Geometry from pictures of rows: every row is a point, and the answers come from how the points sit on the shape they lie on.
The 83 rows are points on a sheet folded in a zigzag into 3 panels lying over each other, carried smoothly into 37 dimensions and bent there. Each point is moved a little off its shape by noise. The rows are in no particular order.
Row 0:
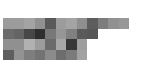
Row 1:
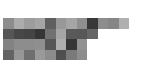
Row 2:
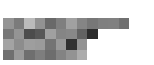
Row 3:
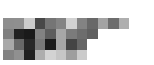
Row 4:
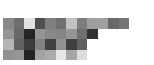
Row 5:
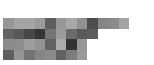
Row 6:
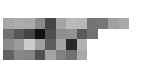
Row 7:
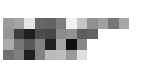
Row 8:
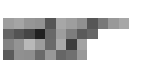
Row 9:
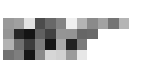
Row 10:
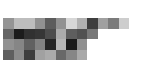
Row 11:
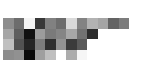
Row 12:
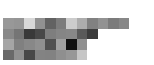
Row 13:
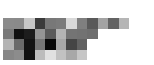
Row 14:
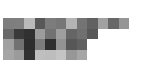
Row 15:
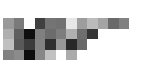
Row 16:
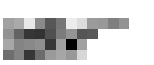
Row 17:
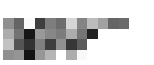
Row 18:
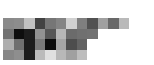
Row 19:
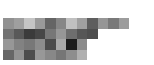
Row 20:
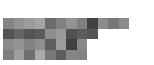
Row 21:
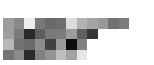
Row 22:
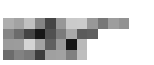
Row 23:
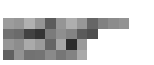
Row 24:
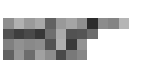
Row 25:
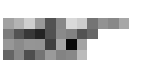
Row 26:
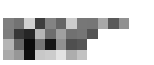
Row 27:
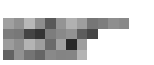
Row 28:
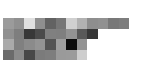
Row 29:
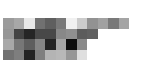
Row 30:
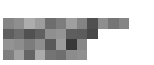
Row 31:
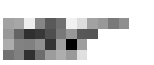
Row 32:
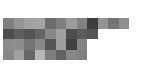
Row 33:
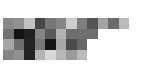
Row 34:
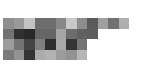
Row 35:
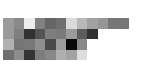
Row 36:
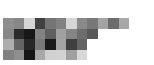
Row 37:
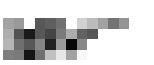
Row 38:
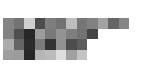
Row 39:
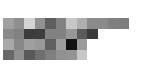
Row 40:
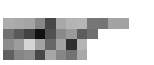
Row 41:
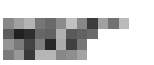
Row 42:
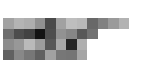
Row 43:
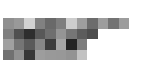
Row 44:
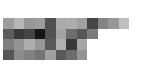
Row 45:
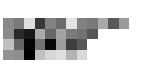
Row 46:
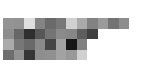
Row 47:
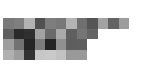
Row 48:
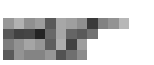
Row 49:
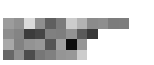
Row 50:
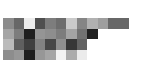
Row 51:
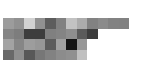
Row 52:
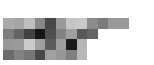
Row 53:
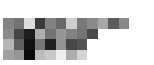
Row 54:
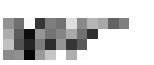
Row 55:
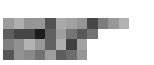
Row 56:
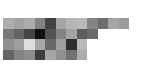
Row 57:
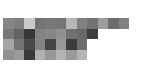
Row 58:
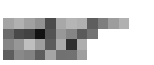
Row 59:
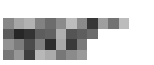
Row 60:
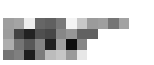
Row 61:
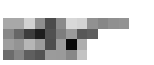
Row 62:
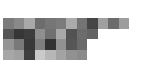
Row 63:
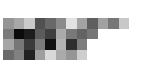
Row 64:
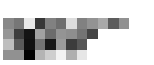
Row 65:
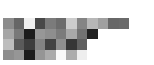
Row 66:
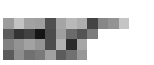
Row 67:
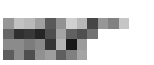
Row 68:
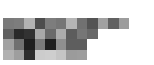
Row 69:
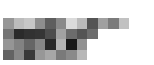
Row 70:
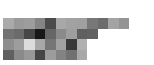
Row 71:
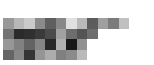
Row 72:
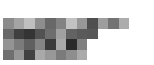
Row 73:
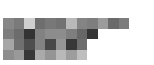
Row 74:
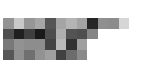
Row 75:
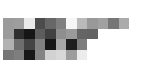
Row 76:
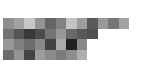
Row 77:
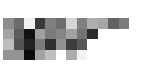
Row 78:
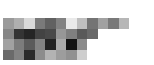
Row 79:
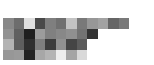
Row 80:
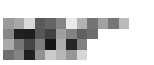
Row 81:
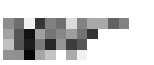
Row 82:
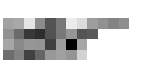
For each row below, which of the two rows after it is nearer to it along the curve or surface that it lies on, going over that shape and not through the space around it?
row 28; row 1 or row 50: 1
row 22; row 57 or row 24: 24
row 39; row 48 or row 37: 48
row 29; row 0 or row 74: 74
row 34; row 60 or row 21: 21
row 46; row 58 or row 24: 24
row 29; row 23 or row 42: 42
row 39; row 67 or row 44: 44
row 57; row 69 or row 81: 81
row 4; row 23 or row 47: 47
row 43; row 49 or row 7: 49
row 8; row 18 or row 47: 18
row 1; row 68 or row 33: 33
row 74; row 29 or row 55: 55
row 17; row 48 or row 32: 32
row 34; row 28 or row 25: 28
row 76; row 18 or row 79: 18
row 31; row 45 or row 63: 63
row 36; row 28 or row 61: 28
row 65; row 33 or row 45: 45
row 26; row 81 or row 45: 45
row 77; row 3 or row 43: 3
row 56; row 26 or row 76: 76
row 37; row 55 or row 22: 22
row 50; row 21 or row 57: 57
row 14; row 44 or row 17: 17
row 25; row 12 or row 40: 40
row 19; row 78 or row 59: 59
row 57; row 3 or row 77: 77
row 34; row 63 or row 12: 12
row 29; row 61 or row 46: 61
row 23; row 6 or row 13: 6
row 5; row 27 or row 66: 27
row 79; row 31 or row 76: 76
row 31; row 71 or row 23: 71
